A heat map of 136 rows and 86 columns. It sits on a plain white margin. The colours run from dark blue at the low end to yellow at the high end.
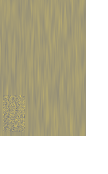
Values change most from cell to cell in the bottom left. The grain runs up and down. No overall slope runs across the table. The halves do not mirror each other. In the bottom left lies a patch that is rougher than the rest.
